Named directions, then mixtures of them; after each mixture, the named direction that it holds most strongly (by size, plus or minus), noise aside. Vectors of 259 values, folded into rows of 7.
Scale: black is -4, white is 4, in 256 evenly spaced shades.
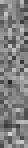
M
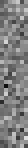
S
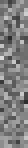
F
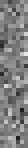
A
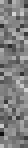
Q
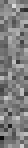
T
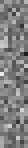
A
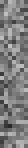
M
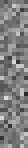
T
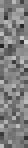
F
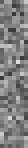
Q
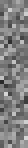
F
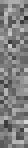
M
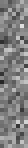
A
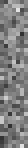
T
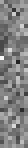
A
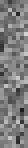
A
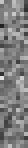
Q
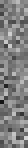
S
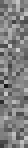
S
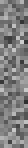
M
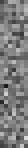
S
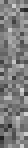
T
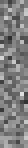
F
